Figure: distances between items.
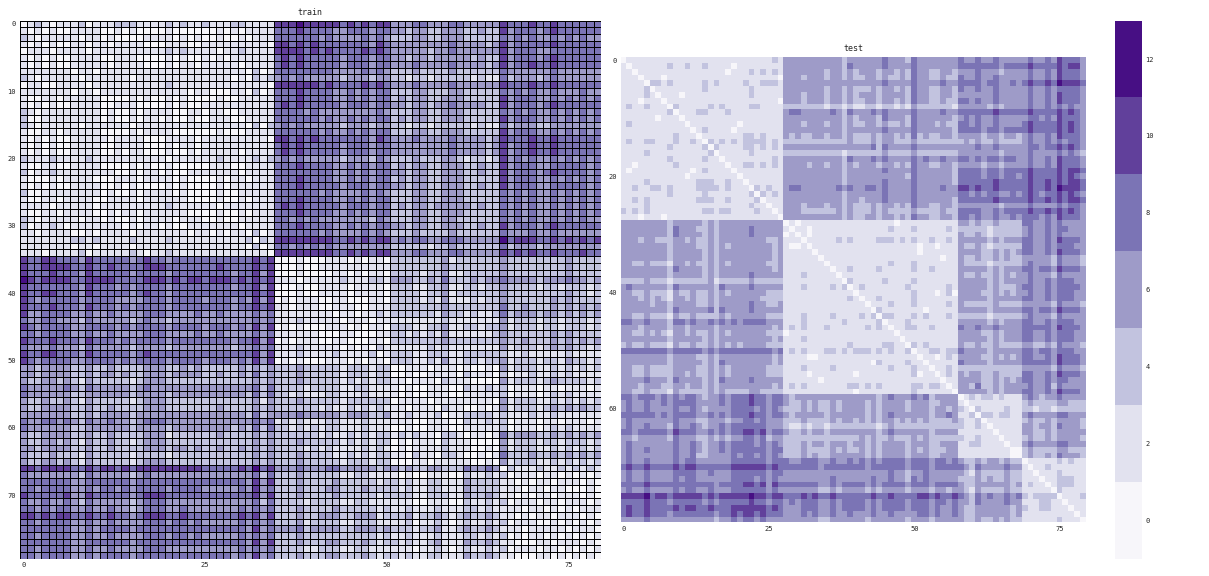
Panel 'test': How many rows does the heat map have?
80
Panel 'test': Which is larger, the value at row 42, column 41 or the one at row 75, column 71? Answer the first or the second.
the second
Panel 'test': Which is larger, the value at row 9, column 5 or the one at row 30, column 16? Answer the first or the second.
the second
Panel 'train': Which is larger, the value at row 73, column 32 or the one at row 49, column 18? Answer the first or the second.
the first
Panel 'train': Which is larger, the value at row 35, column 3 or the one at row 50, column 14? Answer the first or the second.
the first
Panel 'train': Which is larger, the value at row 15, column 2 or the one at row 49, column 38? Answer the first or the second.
the second
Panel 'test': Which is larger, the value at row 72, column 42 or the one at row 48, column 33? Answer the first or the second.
the first
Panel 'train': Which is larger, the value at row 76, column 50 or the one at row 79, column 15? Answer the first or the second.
the second
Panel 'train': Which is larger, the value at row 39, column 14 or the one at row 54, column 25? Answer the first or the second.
the first
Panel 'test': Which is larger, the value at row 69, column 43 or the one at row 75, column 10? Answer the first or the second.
the second
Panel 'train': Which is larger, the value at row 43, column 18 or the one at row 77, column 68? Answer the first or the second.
the first
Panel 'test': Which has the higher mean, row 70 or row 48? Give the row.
70
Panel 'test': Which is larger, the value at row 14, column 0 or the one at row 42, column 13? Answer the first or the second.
the second
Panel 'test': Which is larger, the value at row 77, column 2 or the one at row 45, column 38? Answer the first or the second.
the first
